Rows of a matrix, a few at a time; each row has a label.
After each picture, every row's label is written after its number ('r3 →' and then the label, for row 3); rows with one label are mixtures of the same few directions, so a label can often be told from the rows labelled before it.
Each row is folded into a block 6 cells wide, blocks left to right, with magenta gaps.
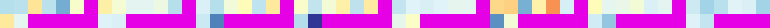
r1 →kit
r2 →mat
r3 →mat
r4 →mat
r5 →mat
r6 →kit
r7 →mat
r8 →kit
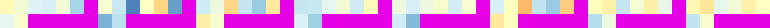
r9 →mat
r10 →kit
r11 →kit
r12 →mat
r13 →mat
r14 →kit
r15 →kit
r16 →kit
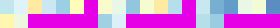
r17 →kit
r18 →kit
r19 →kit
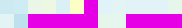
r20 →mat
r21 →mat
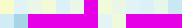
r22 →mat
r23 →mat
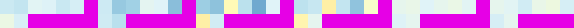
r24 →kit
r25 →kit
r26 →kit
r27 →kit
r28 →kit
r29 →kit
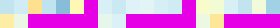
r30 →kit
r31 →kit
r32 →mat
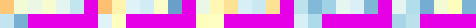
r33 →mat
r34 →mat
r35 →kit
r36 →kit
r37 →kit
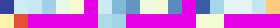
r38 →mat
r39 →kit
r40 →mat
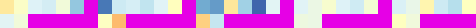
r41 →mat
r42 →mat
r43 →kit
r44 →kit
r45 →kit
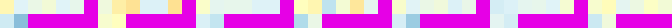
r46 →mat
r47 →kit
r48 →mat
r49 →kit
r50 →mat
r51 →mat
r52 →kit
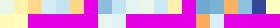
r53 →kit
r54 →mat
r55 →kit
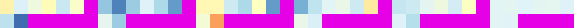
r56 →mat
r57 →kit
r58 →mat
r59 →mat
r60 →mat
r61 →kit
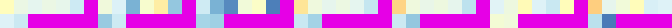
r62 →mat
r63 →kit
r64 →kit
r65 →mat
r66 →mat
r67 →kit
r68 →mat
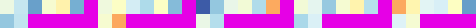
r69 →kit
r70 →mat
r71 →mat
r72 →kit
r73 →mat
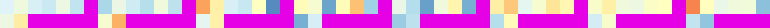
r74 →mat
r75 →mat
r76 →mat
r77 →kit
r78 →kit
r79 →kit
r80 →kit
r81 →mat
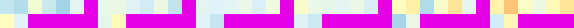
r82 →kit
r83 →mat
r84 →mat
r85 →mat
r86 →kit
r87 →kit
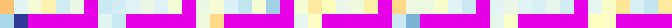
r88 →mat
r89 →mat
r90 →mat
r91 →kit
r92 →mat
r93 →mat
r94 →kit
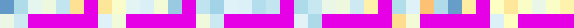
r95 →mat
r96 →mat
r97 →kit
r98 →mat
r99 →kit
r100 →kit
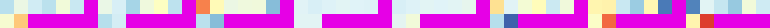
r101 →mat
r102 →kit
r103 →mat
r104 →kit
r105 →mat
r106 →mat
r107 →mat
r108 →mat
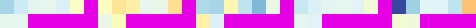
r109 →mat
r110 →kit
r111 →kit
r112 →mat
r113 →mat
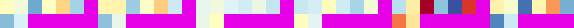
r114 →kit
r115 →kit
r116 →mat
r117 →kit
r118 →kit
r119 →kit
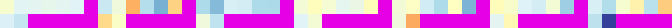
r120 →mat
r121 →kit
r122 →kit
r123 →kit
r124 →mat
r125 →mat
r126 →mat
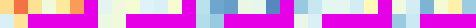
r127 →kit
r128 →kit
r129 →kit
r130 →mat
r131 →kit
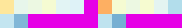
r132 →mat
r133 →mat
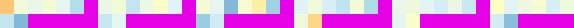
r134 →mat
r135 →kit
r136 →kit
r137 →mat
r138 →mat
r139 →mat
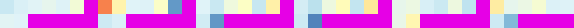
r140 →mat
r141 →mat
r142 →mat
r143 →mat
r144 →mat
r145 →mat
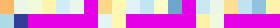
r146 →mat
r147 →mat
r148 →kit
